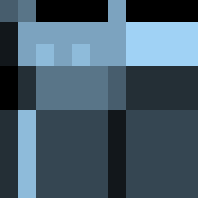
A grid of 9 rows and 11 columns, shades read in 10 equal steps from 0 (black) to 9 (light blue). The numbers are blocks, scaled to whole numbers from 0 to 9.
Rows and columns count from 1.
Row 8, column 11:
3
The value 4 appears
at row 1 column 1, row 4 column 7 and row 5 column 7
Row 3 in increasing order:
1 7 7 7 7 8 8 9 9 9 9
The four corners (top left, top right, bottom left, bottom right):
4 0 2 3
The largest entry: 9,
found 8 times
